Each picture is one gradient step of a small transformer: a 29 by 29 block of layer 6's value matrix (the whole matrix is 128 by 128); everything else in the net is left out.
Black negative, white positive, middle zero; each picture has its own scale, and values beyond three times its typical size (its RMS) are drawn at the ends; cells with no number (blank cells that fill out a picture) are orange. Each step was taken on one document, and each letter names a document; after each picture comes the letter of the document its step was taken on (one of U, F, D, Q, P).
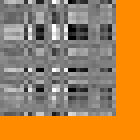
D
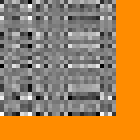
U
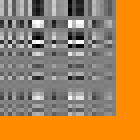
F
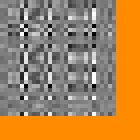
D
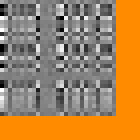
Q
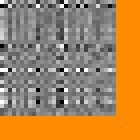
Q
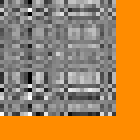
U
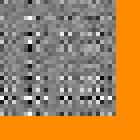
U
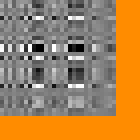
D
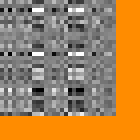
F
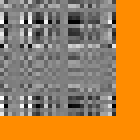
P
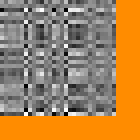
D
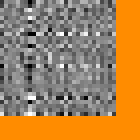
U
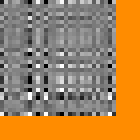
U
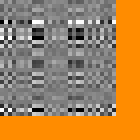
P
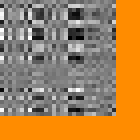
P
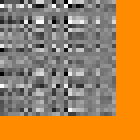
D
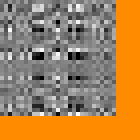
F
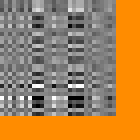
F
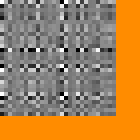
Q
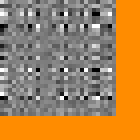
Q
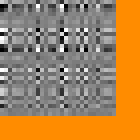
Q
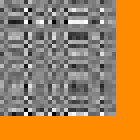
D
